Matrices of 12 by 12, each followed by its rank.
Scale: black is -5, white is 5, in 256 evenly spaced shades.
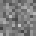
full rank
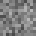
full rank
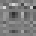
two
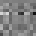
two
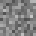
full rank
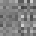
two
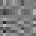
two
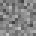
full rank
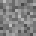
full rank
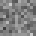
full rank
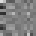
two
